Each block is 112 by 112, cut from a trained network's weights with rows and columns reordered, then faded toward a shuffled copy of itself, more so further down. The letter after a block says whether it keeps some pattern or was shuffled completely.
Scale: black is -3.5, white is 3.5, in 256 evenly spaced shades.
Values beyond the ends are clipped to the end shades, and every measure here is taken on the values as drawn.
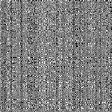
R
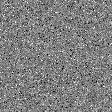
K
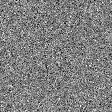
K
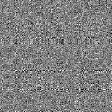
R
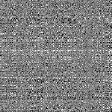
R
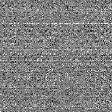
R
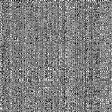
R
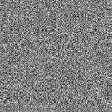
R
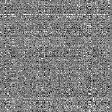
R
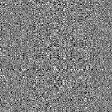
R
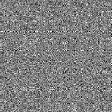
R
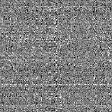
R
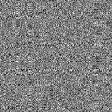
R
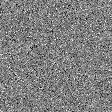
K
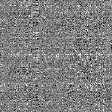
R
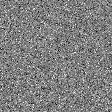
K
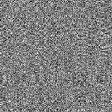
R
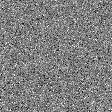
K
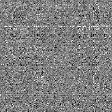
R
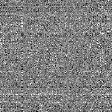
R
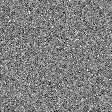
K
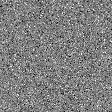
K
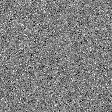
K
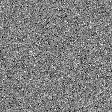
K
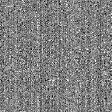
R
